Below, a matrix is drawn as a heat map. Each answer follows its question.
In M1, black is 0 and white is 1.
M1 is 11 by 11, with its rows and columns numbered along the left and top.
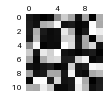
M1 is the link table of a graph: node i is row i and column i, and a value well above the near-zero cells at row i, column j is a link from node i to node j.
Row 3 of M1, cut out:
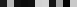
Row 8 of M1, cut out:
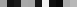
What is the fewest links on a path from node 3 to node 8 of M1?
1
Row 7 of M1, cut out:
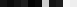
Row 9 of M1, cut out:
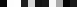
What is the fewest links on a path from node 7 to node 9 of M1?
1
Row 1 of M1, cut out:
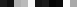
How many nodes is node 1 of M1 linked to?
5
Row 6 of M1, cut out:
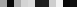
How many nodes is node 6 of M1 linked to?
6
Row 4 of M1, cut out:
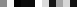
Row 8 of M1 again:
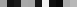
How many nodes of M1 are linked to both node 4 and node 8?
3
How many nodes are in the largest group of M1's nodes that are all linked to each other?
4
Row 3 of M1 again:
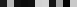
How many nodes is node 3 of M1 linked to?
5
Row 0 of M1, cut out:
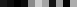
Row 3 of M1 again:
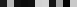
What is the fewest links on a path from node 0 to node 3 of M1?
2
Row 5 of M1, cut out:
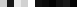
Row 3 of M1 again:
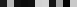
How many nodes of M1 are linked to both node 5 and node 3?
0
